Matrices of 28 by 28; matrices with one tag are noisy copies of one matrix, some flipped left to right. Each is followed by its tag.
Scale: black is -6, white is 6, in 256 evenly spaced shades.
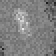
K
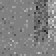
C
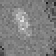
K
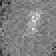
K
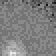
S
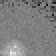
S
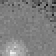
S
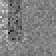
C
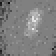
K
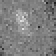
K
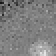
S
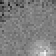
S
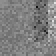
C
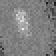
K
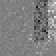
C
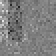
C
